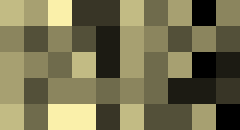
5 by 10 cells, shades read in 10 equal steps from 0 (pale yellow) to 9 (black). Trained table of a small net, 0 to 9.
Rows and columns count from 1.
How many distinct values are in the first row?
7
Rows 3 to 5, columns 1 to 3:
3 4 5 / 3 6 4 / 2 5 0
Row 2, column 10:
6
